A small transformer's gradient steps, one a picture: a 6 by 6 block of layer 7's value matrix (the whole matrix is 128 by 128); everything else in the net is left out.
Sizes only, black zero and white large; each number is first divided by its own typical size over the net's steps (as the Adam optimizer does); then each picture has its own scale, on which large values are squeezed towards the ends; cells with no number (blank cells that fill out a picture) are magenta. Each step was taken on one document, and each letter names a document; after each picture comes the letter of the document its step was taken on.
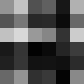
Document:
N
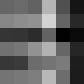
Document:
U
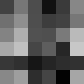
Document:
N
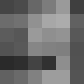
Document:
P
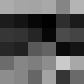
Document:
P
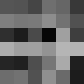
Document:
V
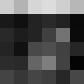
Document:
P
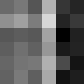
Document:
U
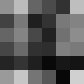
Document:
N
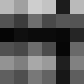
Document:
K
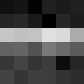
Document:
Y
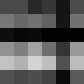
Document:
K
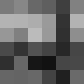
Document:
K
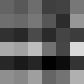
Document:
P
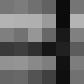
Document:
K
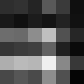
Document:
U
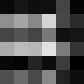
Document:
U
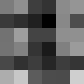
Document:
N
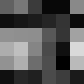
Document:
Y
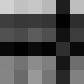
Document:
K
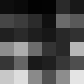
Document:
N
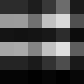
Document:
V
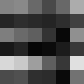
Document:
K
